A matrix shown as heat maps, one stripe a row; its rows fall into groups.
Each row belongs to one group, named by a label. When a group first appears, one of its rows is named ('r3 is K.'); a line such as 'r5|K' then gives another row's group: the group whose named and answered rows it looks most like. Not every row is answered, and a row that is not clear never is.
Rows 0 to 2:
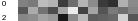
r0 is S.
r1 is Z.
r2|S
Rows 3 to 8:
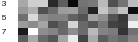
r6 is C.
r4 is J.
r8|Z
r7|Z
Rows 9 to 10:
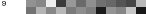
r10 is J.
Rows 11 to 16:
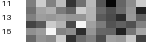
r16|J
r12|S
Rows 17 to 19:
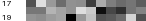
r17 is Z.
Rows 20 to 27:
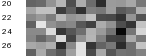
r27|Z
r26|C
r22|S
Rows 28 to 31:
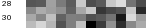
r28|J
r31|C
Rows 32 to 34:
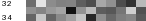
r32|Z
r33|S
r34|Z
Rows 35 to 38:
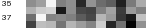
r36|C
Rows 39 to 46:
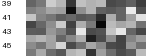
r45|S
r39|S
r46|Z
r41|C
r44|C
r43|J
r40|S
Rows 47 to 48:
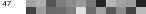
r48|Z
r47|J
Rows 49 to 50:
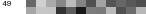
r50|C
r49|Z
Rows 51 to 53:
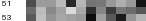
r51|J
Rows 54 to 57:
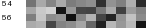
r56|S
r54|J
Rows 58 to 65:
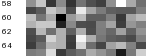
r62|Z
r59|S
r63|S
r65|C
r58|J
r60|C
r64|J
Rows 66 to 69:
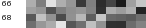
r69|S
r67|J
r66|C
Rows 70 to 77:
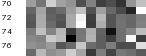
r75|S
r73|Z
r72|Z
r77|Z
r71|Z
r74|S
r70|C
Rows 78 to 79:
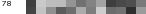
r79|Z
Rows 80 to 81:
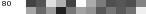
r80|S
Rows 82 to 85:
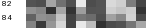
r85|S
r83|J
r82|J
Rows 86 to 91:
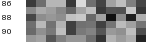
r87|S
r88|Z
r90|J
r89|J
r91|J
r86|J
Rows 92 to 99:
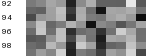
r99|J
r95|Z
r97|J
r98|S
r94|J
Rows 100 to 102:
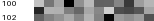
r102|J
